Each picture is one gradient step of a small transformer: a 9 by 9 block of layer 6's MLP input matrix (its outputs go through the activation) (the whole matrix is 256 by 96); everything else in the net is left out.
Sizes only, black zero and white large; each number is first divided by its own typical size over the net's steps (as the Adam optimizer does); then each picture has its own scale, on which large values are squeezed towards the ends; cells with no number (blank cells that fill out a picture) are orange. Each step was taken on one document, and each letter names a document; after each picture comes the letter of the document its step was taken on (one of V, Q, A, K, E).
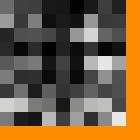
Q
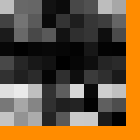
Q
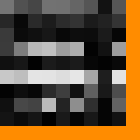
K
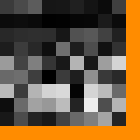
Q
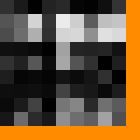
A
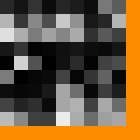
A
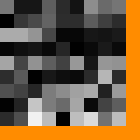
Q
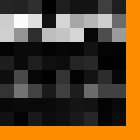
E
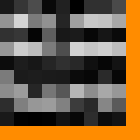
K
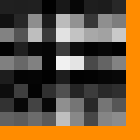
A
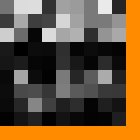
E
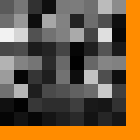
E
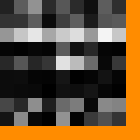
A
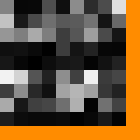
E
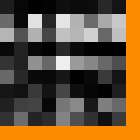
A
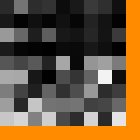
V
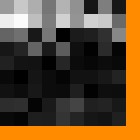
E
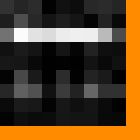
E
